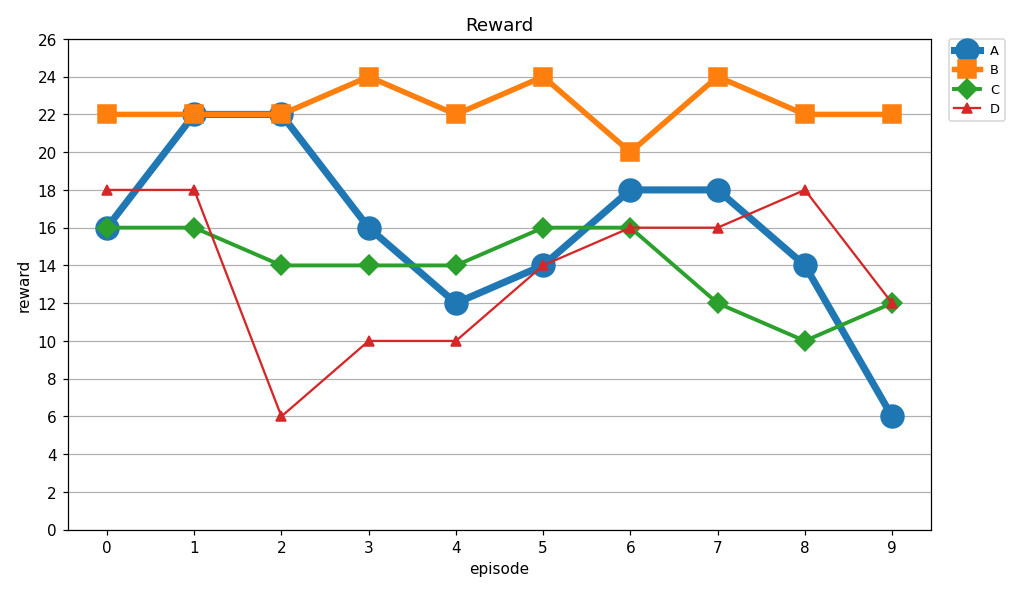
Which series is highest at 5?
B
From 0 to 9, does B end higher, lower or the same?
the same
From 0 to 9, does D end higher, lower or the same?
lower
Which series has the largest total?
B
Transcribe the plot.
Title: Reward
x-axis: episode, ticks 0 1 2 3 4 5 6 7 8 9
y-axis: reward, ticks 0 2 4 6 8 10 12 14 16 18 20 22 24 26
Legend: A, B, C, D
Values:
A: 16 22 22 16 12 14 18 18 14 6
B: 22 22 22 24 22 24 20 24 22 22
C: 16 16 14 14 14 16 16 12 10 12
D: 18 18 6 10 10 14 16 16 18 12
